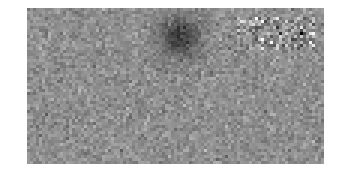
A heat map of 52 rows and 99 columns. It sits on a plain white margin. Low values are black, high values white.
There is no overall slope. No row or column stands out. A single dip lies in the top middle. Neither half mirrors the other. A few values lie far out on both sides of the bulk. The top right is the roughest part. In the top right lies a patch that is rougher than the rest. The ninth with the lowest average is the top middle.
